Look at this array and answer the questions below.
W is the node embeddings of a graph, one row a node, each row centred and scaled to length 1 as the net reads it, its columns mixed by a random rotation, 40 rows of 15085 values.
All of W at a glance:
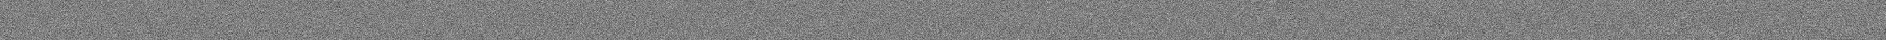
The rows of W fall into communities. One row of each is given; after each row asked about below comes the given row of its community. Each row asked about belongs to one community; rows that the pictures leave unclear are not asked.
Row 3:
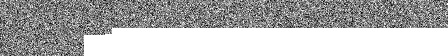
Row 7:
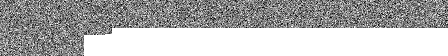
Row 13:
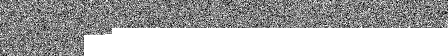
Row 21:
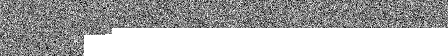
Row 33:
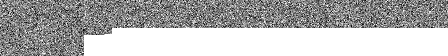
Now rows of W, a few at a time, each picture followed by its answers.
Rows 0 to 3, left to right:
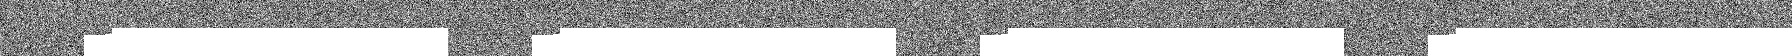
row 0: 33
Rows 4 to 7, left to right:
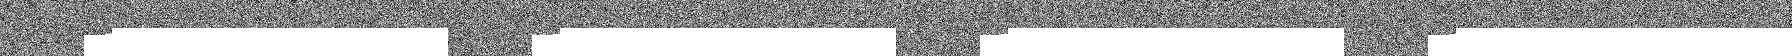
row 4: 33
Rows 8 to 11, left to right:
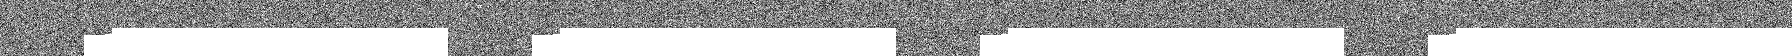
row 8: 33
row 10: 21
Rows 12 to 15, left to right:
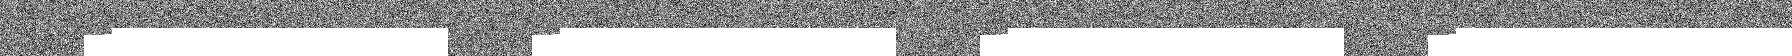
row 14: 21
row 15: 3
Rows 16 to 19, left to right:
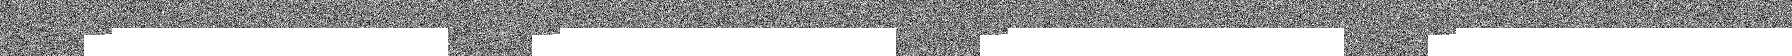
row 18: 13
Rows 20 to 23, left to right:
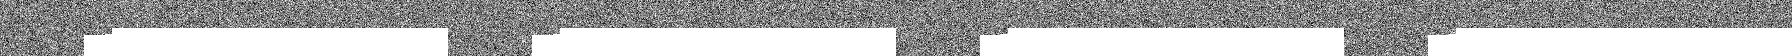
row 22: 13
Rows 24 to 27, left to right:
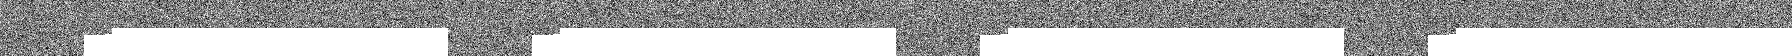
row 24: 21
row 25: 21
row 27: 13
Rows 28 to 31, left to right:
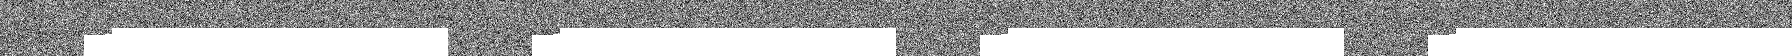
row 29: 33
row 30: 7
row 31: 7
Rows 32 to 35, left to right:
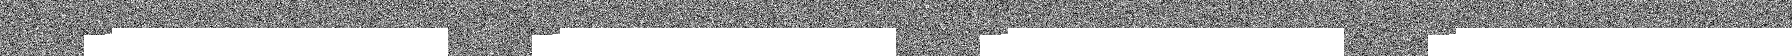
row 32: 33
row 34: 3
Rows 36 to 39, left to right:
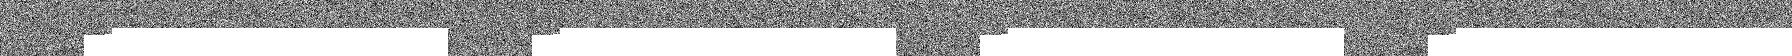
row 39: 21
